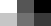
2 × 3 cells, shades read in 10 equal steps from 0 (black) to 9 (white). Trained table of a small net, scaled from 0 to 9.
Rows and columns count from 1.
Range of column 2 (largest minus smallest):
1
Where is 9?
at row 1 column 1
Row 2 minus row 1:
-2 1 2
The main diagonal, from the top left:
9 4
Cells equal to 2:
1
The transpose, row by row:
9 7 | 3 4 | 0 2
